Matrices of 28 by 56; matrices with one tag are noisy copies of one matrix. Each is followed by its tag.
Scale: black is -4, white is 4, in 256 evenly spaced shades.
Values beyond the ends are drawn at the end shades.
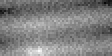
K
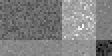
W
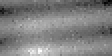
K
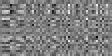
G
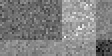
W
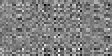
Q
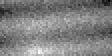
K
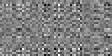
Q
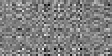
Q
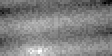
K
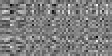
G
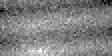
K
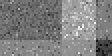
W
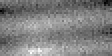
K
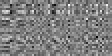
G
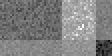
W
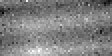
K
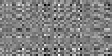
Q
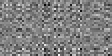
Q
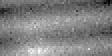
K
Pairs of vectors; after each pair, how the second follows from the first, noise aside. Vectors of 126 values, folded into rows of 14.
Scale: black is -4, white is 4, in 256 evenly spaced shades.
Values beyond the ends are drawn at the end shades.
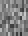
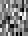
scaled up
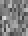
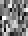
scaled up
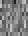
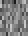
copied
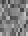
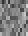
copied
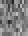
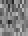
copied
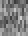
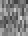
copied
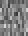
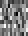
scaled up
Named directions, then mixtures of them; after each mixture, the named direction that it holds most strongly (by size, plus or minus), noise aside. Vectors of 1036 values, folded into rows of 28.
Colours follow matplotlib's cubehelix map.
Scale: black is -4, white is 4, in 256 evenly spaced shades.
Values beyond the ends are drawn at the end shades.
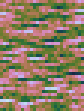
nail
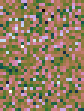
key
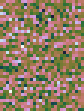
key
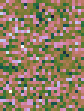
key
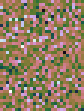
key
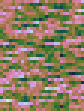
nail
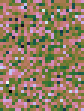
key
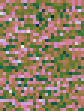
key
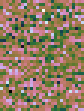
key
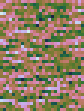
nail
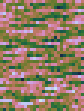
nail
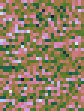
key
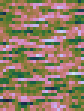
nail
